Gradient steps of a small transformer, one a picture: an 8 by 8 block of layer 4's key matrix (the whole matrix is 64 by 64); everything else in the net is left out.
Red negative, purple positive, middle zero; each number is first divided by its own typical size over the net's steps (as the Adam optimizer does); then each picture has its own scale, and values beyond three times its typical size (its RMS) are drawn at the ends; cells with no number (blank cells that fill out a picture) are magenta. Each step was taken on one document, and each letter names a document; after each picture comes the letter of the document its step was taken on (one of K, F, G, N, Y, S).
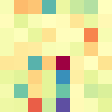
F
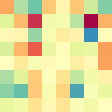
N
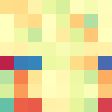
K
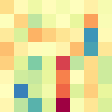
N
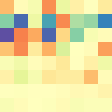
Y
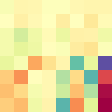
F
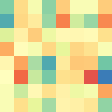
Y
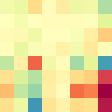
F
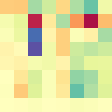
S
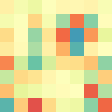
K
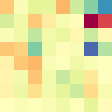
S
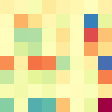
F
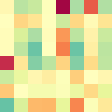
K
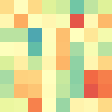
S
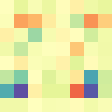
S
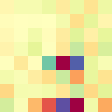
K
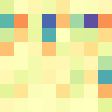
Y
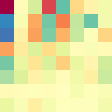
Y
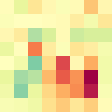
S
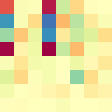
Y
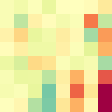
F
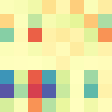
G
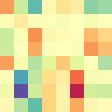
N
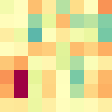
S
